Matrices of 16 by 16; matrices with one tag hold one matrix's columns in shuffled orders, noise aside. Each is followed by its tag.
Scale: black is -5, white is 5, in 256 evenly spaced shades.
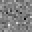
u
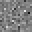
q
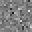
q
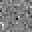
u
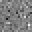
u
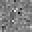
q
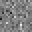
u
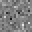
u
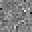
q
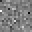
q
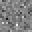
u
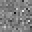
q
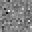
q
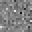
q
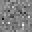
u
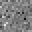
u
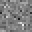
u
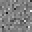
q
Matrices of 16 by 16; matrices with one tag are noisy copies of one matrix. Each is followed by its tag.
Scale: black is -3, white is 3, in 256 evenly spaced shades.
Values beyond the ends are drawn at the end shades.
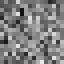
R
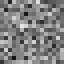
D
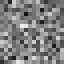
D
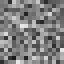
D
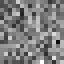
R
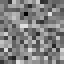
D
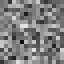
D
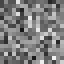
R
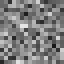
D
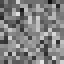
R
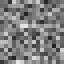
D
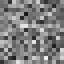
D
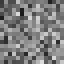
R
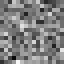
D
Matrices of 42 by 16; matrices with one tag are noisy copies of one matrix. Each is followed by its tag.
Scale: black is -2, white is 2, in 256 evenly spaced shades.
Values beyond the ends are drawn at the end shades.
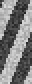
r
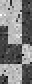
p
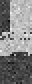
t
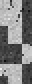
p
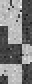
p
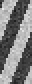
r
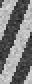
r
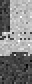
t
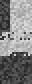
t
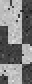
p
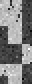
p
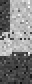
t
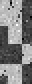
p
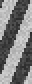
r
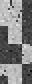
p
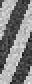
r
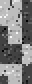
p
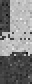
t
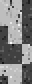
p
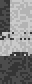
t
